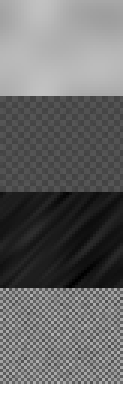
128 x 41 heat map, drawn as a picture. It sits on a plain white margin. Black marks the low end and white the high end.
It is made of 4 by 1 panels. Panel 1,1: high, smooth, faint in contrast. Panel 2,1: low, checkered, faint in contrast. Panel 3,1: very low, slanting up to the right, faint in contrast. Panel 4,1: middling, checkered, strong in contrast.
